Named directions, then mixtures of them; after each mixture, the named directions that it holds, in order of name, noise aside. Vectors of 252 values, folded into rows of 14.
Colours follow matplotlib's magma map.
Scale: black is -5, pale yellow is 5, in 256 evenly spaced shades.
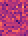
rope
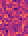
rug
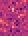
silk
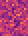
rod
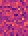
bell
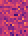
bell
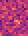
rod, rope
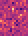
silk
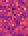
bell, rod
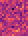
rope, silk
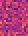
bell, rug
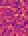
bell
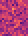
rod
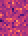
silk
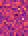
bell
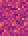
bell, rope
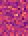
bell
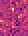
silk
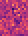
bell, rod, rope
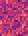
rod, rope, rug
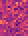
bell, rug, silk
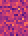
bell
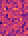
rope, rug
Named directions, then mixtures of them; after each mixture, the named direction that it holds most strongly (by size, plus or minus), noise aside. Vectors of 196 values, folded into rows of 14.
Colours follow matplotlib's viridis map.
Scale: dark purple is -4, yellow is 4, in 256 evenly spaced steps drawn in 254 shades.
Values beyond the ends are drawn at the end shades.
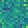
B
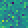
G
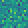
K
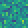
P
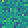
K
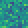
G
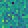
G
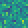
P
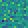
K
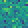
P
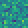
P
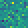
G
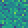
K
